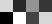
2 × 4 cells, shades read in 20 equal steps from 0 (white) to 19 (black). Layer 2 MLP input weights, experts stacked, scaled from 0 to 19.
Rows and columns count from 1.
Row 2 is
19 0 14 3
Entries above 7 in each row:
3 2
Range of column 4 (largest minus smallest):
12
